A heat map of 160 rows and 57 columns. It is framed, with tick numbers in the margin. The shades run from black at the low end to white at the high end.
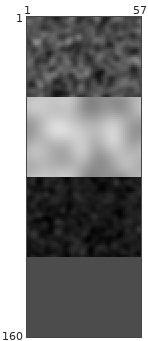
The table splits into 4 rows of 1 panel. Panel 1,1: low, blotchy. Panel 2,1: high, smooth. Panel 3,1: very low, blotchy, faint in contrast. Panel 4,1: low, flat.
